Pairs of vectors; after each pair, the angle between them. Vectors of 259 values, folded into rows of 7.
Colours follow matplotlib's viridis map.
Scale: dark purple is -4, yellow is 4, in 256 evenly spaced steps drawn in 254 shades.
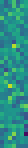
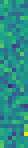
nearly opposite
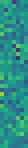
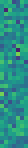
nearly parallel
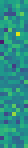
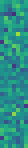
nearly parallel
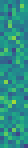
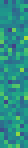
orthogonal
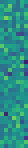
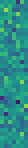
partly aligned
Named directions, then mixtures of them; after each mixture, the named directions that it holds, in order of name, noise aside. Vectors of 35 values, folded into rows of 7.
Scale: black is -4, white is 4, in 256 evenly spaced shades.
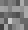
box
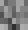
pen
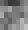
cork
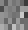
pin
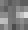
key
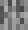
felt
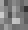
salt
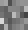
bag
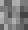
bag, cork, salt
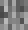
felt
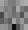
pen, pin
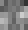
key, pin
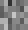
bag, felt, key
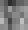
bag, cork, key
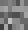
box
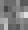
key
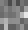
box, felt, key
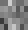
bag, key, pen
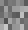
box, pen, pin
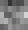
cork, key, pen
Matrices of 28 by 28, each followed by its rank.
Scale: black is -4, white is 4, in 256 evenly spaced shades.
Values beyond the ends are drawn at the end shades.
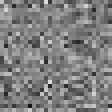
five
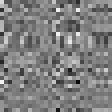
three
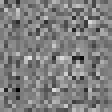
five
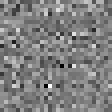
five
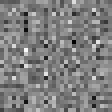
five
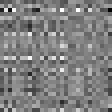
three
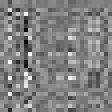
three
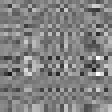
three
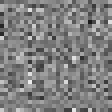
five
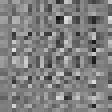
three
